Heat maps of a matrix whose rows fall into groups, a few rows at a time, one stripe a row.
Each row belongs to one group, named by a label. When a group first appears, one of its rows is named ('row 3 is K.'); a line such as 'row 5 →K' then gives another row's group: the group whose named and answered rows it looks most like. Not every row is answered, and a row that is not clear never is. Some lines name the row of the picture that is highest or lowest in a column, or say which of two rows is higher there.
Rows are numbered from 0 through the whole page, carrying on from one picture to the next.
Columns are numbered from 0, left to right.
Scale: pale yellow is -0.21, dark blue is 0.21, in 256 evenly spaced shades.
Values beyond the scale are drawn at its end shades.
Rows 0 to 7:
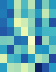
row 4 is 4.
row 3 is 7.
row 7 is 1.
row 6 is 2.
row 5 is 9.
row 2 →7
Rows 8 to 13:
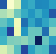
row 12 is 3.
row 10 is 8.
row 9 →2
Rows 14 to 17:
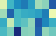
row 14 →2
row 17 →4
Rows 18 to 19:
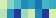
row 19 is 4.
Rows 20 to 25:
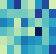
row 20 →4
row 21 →3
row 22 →8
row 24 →2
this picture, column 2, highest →20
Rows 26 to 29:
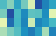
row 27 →9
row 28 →9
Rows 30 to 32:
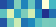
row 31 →1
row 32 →8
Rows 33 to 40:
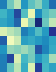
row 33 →8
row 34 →4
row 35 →4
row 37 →8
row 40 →3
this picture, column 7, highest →36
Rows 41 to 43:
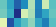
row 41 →4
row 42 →4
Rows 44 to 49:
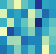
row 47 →9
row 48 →8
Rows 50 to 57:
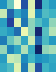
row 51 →9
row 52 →9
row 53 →4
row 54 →3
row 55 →4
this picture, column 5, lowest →52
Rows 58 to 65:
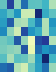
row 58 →9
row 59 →4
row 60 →7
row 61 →8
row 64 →1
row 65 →7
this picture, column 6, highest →64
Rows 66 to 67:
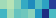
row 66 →2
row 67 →1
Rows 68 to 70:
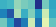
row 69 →7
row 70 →4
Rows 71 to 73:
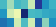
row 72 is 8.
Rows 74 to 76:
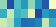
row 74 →9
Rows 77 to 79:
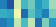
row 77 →7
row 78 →8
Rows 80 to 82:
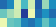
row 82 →2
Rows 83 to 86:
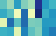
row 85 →9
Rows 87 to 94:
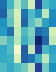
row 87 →3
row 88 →8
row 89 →8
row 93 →8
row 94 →3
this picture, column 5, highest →91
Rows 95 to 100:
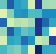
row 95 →4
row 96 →2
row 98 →4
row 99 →2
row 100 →3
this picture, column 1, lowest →97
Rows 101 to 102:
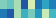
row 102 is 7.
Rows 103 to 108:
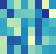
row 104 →9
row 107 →4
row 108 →9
